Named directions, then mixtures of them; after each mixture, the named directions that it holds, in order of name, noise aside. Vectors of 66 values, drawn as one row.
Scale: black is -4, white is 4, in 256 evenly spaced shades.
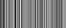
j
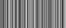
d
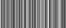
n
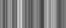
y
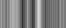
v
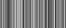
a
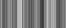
y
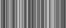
n, y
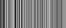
j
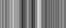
v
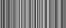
a, j, n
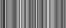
j, n, y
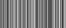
a, d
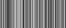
a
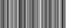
d, n, v
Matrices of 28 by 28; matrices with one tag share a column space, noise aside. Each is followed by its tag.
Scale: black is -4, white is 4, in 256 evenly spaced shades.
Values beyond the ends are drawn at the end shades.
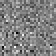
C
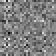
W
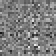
C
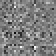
C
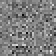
C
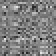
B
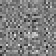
C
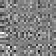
C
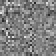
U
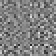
C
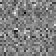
U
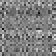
U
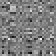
B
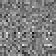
C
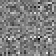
B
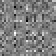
W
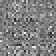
C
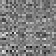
C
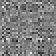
B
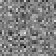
W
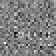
C
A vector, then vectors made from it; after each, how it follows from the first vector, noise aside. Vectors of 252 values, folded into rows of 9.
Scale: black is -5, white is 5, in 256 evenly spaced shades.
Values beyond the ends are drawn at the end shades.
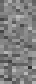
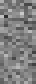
reversed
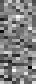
scaled up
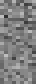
reversed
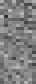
reversed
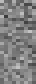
reversed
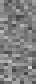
negated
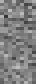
reversed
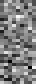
scaled up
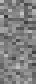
reversed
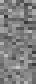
reversed
